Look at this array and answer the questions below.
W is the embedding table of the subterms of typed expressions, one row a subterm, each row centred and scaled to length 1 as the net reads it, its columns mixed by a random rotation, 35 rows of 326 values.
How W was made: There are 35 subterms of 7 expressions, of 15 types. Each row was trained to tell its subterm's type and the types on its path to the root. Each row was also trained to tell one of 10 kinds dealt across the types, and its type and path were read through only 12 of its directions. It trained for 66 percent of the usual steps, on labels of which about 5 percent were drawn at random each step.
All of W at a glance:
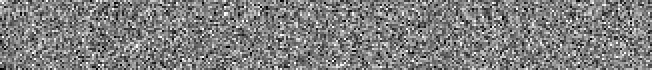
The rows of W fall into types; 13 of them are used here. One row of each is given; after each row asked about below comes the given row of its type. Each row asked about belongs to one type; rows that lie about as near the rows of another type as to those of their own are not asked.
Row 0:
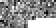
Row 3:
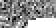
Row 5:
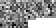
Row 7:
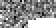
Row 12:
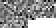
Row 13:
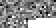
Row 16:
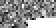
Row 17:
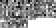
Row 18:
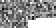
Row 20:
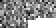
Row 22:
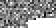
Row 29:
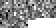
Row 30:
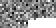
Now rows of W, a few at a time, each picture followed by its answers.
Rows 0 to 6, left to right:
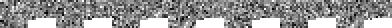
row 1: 18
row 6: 7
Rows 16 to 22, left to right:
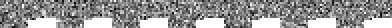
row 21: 22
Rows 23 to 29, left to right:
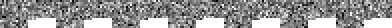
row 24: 13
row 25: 22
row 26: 12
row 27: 16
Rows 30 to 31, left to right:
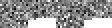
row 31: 16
